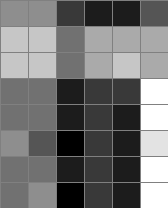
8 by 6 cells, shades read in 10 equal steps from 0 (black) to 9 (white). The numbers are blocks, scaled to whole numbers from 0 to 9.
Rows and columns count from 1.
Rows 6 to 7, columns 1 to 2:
5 3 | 4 4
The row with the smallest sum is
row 1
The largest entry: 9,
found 4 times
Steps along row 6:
down down up down up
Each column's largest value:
7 7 4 6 7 9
